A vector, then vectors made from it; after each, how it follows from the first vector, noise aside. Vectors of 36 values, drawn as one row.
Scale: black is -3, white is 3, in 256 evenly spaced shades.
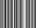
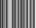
wrapped around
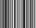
sign-scrambled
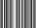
wrapped around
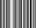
reversed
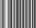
wrapped around
